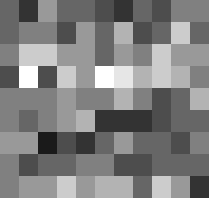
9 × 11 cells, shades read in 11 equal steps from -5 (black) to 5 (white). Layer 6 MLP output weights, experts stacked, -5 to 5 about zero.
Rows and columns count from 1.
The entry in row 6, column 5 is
2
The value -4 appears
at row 7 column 3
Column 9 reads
-2 -1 3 3 -2 -2 -1 -1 3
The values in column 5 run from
-3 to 2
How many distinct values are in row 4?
7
